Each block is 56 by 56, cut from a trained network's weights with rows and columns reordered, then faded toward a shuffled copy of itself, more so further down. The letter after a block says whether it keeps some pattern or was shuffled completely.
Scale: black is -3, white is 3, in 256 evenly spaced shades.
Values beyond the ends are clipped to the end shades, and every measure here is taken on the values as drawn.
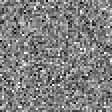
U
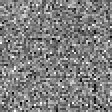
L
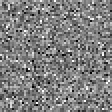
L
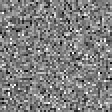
L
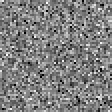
U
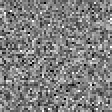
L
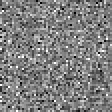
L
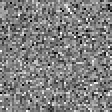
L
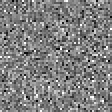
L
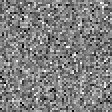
U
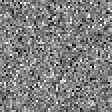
U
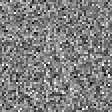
L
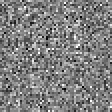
L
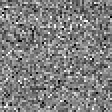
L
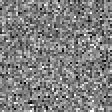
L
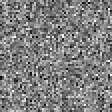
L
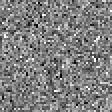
U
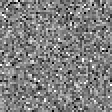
U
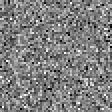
U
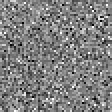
U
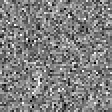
U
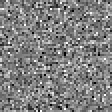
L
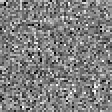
L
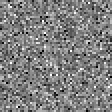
U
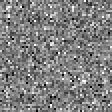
L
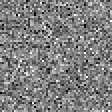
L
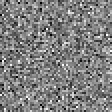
L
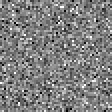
U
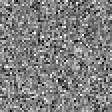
U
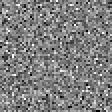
U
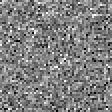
L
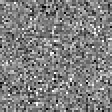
L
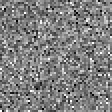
U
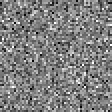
U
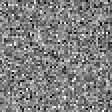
U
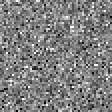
U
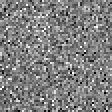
L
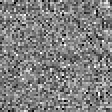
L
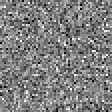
L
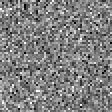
U
